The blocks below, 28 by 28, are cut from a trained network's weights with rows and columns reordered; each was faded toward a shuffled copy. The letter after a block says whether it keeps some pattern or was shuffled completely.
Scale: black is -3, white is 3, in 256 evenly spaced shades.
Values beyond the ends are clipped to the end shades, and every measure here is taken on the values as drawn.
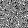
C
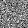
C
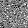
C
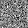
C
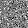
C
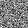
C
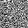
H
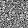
C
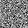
C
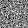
C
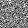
C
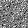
C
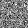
C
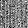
H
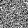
C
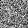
C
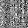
H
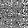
H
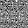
H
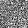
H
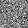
C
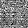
H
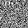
H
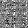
H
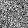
C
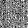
H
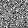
C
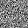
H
